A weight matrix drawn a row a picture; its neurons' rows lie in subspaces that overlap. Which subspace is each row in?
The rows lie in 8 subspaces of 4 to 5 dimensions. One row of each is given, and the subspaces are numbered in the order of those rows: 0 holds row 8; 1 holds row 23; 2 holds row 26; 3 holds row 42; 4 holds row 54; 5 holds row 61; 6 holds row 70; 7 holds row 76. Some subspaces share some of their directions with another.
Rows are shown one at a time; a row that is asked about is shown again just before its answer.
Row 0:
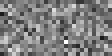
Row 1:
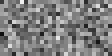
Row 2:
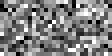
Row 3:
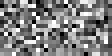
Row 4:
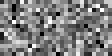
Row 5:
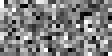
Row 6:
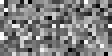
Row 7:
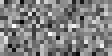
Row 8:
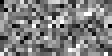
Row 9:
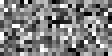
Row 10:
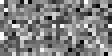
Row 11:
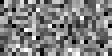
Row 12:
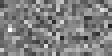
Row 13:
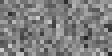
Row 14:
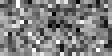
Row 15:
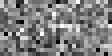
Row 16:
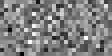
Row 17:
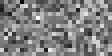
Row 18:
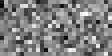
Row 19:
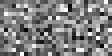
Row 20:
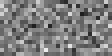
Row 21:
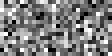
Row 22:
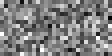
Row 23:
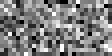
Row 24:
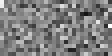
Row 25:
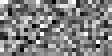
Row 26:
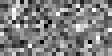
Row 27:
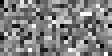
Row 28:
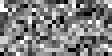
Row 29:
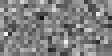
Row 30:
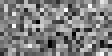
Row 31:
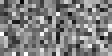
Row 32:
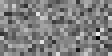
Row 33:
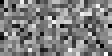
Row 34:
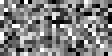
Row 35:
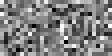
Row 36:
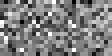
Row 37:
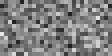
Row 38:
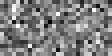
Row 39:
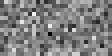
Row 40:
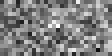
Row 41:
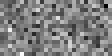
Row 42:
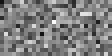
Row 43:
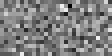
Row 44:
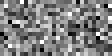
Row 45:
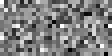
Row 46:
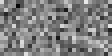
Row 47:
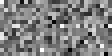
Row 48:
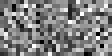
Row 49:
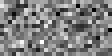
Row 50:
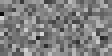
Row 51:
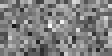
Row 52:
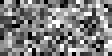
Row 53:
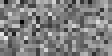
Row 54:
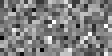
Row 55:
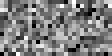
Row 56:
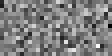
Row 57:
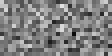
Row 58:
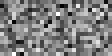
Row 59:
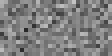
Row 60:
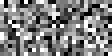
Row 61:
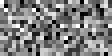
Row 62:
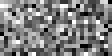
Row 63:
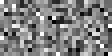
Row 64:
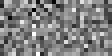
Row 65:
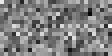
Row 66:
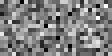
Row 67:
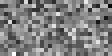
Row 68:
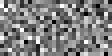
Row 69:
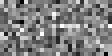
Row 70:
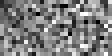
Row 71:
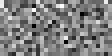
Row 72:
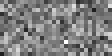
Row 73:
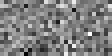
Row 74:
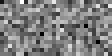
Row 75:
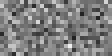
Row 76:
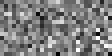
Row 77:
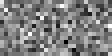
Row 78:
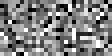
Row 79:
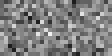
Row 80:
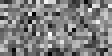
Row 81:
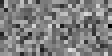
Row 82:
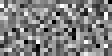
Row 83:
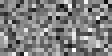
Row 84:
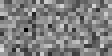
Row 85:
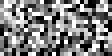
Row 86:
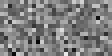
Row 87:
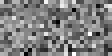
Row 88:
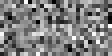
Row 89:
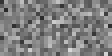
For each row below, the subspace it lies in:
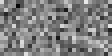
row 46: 2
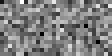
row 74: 3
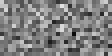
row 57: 7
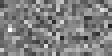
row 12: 6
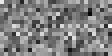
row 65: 0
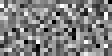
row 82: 0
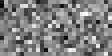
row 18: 4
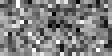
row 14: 1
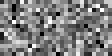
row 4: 2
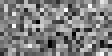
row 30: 7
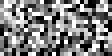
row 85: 6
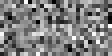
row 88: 5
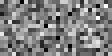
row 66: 1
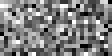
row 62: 6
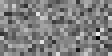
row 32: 7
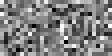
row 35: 0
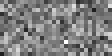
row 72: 0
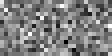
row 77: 4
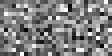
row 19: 2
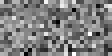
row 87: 1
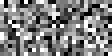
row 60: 4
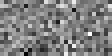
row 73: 1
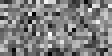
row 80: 5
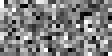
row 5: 4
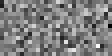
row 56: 6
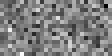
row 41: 6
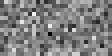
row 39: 5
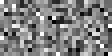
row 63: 7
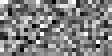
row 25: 3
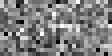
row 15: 1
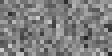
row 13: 4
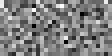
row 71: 5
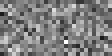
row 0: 0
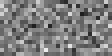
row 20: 1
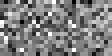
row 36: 3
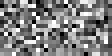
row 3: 3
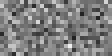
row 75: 5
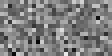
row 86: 0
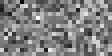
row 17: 4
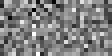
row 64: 5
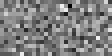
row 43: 2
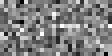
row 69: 1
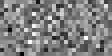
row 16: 6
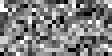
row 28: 0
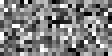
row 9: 5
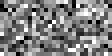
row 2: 0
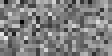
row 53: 3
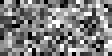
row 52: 1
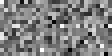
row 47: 4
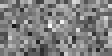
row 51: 1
